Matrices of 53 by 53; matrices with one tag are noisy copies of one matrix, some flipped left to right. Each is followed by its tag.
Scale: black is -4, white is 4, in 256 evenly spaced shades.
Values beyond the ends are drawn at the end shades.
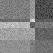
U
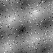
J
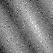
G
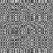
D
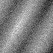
G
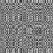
D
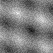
J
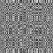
D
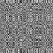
D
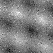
J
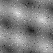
J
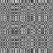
D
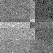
U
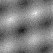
J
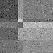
U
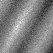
G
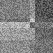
U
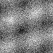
J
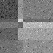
U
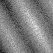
G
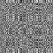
D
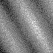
G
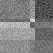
U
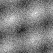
J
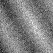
G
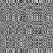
D
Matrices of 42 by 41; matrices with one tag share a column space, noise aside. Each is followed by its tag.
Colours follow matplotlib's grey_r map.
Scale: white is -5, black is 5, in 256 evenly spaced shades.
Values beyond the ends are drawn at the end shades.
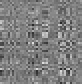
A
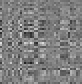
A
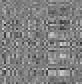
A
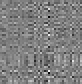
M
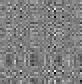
M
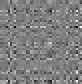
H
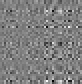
H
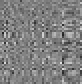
A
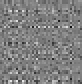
H
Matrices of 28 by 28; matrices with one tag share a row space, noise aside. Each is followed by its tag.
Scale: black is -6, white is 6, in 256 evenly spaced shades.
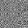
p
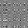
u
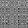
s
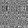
s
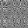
u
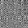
p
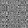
s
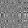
p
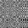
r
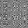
u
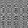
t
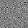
p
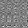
t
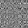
p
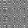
u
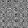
t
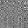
p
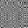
p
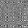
p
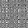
s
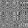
r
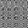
t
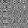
u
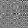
r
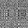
s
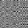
r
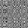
u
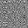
u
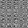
t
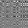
r
